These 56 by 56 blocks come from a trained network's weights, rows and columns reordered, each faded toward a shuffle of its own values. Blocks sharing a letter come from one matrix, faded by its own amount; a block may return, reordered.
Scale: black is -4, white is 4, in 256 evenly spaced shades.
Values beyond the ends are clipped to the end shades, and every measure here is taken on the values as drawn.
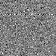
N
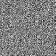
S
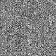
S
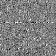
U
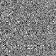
N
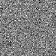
N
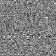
N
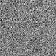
S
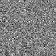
N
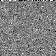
N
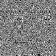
U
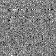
U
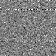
U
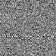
U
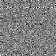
U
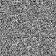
S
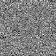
U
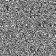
N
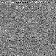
U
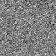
U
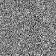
S
